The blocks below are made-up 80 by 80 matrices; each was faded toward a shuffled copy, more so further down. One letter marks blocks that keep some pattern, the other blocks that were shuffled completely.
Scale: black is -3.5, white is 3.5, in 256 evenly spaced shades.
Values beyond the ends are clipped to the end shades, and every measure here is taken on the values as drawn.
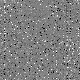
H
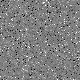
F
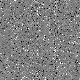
H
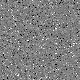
F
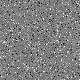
F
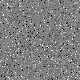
F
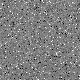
F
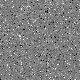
F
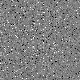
H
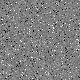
F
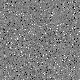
H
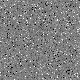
F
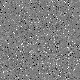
H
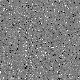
H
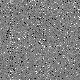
H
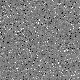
F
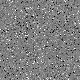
H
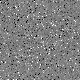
F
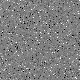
F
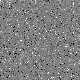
H
